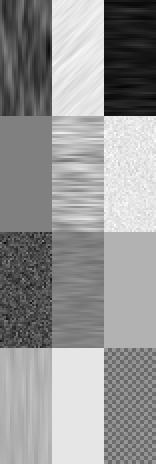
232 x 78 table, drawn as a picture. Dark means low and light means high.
It is made of 4 by 3 panels. Panel 1,1: low, streaked downward. Panel 1,2: very high, slanting up to the right, faint in contrast. Panel 1,3: very low, streaked across, faint in contrast. Panel 2,1: middling, flat. Panel 2,2: high, streaked across. Panel 2,3: very high, fine-grained, faint in contrast. Panel 3,1: low, fine-grained. Panel 3,2: middling, streaked across, faint in contrast. Panel 3,3: high, flat. Panel 4,1: high, streaked downward, faint in contrast. Panel 4,2: very high, flat. Panel 4,3: middling, checkered.
